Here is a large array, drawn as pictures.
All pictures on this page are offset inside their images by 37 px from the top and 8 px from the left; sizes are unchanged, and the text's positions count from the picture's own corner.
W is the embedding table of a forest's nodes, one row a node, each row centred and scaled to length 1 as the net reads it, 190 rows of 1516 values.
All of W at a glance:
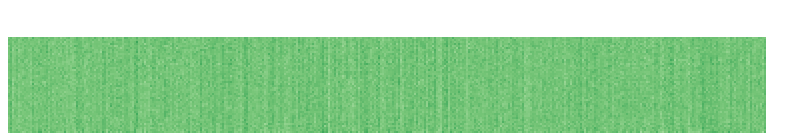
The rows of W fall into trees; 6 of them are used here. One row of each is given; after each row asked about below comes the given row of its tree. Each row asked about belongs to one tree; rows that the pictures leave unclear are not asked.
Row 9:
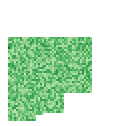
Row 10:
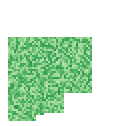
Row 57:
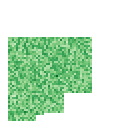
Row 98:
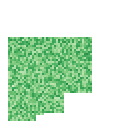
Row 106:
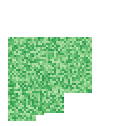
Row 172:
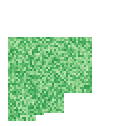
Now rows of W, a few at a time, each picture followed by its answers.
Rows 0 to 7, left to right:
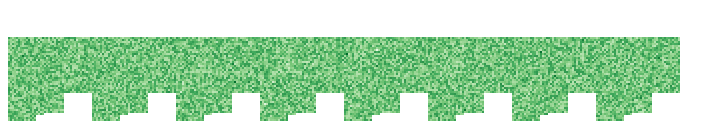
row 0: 10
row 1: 172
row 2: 98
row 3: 98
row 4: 106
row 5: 98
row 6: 10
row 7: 9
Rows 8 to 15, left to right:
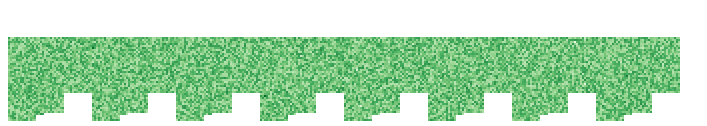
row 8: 10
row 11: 98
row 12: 9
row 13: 9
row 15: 106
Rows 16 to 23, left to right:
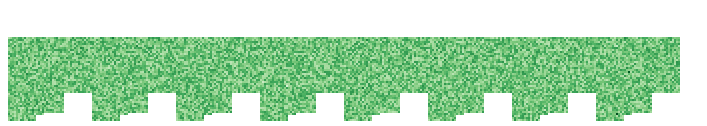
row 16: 9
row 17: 10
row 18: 10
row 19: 10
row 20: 172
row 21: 172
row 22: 172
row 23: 9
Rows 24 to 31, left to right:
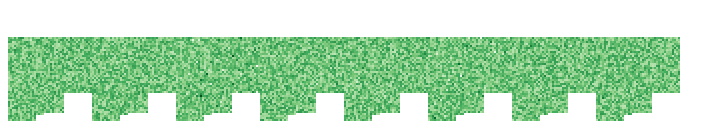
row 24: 98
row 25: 10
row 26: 98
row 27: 172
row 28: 98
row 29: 10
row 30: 10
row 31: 10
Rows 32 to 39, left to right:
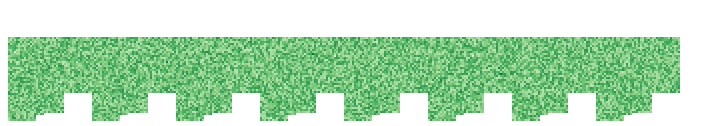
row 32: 10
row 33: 172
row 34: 172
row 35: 106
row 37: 10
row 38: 106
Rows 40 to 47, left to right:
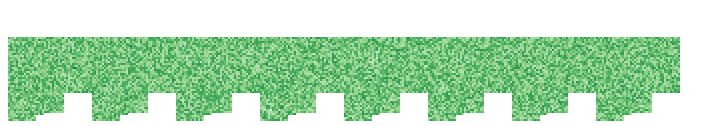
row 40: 172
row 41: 10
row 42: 172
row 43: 10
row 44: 9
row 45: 9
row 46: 9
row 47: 172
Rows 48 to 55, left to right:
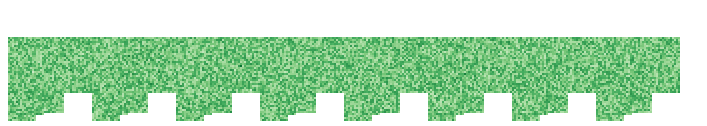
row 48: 172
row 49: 106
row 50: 106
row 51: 9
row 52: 9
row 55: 172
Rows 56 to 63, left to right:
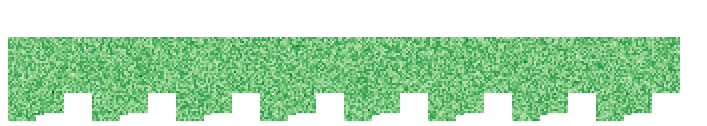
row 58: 98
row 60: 10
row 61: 10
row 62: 9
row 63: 9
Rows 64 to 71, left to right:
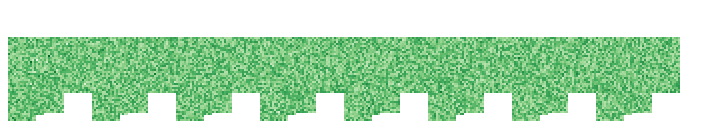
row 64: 106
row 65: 98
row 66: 10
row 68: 9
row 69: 10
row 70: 172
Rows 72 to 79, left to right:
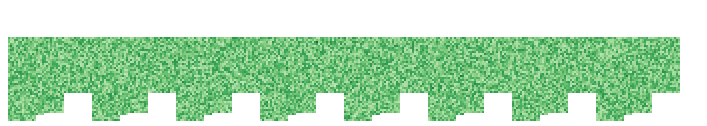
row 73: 9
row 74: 10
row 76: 10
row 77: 10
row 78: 98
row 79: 106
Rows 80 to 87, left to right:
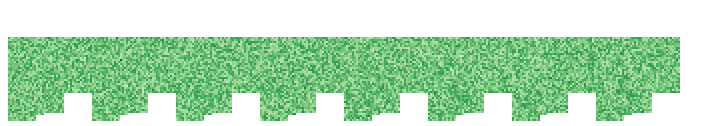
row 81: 172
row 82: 10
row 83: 10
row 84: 106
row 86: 98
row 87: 172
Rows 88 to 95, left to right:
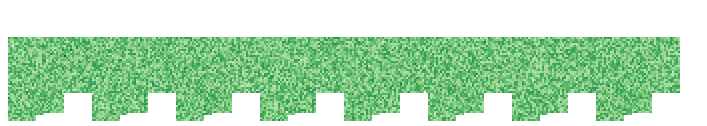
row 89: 9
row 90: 172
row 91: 9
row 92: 98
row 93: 172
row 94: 98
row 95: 172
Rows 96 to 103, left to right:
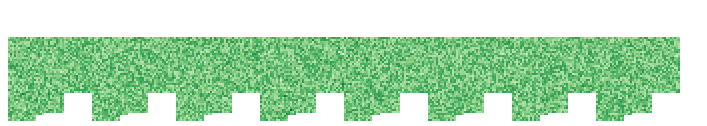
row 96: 9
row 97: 106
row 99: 57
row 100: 172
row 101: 172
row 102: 10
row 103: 106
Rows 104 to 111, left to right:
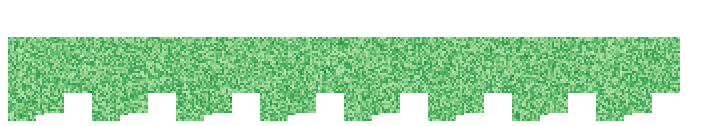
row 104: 106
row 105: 10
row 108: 9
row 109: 172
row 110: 10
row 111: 106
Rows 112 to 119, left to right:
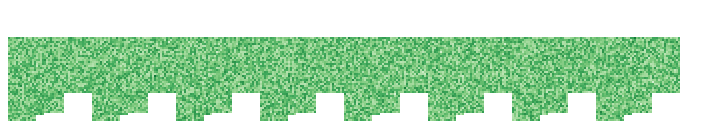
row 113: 172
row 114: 9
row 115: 98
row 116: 172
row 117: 98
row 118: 106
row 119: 10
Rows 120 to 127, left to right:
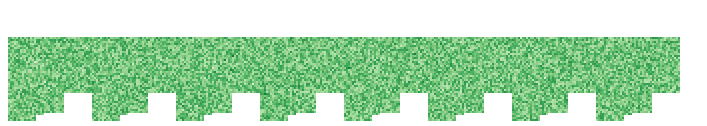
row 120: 98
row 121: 9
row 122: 106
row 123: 106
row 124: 9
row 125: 172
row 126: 9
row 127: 10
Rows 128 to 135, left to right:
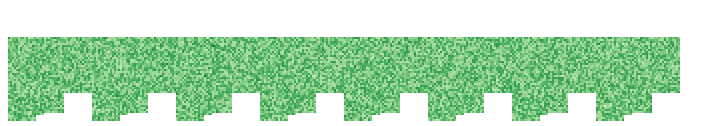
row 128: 106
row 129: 98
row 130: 10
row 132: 172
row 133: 172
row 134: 106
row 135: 106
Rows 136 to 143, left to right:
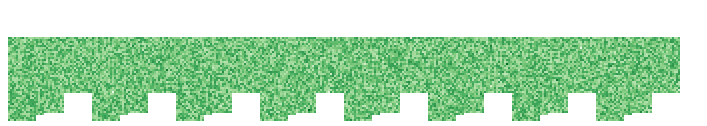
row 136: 106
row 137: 106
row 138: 106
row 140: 57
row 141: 172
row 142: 106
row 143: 10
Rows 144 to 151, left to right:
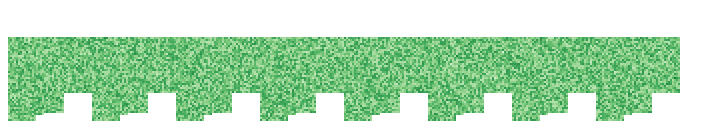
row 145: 98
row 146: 172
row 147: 106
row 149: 98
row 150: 9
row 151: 106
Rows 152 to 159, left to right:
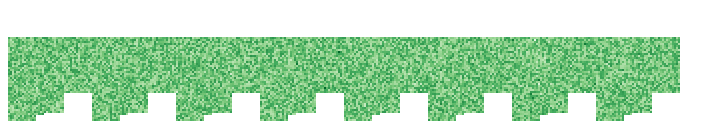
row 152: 10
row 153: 9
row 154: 172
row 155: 98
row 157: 106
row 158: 9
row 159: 98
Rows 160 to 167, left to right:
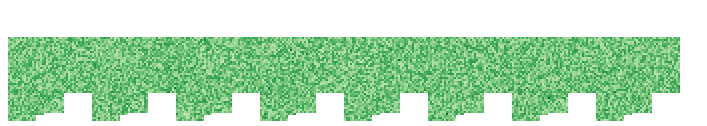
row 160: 172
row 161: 9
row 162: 9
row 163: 10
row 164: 10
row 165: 10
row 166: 172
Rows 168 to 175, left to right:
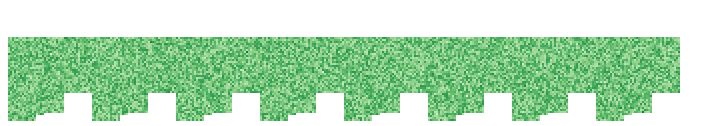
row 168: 10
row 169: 9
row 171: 10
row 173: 9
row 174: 172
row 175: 172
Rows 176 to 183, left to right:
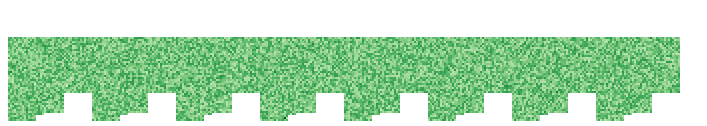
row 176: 9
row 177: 106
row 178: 10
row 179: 10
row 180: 106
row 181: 172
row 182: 172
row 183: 172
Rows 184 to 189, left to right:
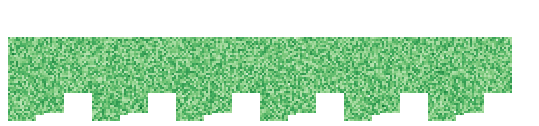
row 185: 106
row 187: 106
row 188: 172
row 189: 172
